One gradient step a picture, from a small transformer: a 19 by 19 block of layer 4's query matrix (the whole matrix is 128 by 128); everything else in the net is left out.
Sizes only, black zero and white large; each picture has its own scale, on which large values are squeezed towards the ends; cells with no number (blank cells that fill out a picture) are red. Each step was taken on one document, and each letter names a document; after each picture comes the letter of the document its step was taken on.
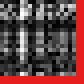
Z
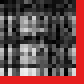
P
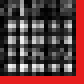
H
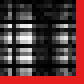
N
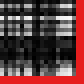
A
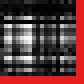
N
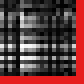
P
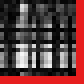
Z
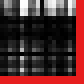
H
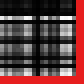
A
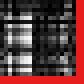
N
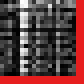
Z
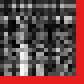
Z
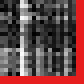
Z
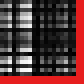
N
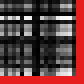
A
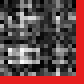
P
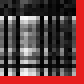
P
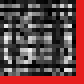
N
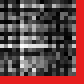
P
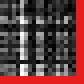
Z
